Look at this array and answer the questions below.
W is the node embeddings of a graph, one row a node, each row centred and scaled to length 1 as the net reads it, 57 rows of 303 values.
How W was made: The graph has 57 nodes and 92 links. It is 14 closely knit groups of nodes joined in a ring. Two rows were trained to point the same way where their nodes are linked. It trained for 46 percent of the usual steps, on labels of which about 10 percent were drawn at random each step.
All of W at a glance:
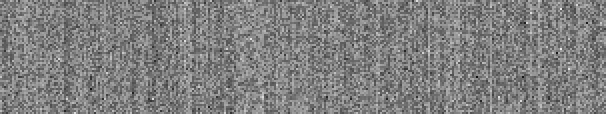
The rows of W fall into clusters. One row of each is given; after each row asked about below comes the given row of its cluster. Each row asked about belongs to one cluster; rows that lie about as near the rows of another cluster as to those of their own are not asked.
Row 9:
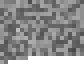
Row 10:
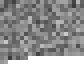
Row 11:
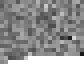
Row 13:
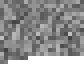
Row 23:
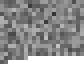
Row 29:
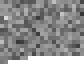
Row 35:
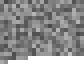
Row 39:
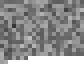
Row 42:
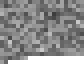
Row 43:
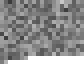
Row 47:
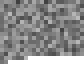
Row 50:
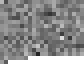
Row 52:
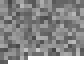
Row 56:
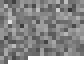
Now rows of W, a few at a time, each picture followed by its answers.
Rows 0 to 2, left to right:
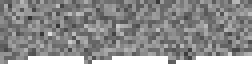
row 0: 35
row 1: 52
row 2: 29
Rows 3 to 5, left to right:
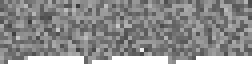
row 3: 11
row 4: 47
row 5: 39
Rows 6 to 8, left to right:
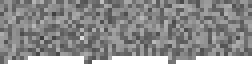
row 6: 47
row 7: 23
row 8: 39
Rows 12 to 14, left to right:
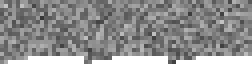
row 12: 9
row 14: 29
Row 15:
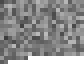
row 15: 56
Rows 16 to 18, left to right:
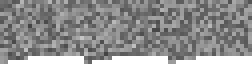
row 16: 11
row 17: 42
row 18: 9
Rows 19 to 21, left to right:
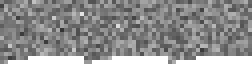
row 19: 35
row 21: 39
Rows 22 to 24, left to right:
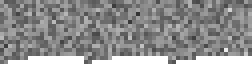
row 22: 56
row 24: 52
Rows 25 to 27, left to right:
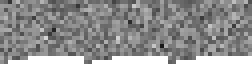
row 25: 50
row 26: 39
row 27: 13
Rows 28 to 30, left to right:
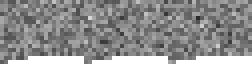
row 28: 23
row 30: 9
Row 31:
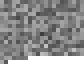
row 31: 50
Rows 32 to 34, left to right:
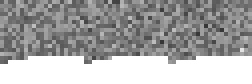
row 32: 23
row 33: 29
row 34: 10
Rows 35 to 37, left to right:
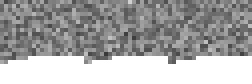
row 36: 11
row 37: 13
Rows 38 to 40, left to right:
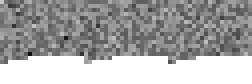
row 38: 56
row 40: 43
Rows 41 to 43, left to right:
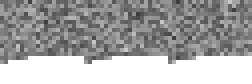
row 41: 42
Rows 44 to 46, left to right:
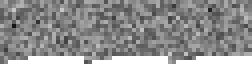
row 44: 9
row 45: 43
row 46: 11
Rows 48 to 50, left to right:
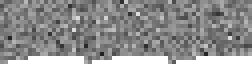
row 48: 35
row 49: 35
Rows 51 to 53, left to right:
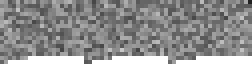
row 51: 43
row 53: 10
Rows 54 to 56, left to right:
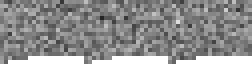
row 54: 50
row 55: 52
